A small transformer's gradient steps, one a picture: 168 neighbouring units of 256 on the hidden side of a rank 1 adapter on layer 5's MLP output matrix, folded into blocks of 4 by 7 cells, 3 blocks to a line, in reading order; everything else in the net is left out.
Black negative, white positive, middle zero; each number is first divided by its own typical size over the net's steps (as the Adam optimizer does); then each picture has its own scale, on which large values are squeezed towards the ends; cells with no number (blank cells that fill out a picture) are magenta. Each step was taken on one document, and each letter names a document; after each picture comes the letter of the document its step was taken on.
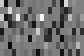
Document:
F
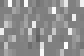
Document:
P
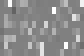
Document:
P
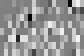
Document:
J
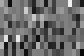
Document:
J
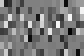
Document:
F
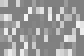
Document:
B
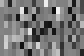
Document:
J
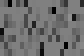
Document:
P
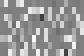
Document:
B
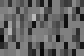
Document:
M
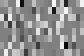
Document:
F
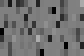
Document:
P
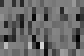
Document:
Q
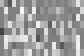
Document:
J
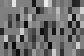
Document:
J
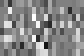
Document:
Q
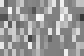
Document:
F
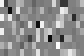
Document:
F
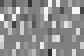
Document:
M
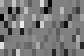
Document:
M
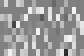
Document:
B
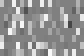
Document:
M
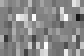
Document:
Q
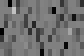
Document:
P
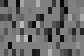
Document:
F
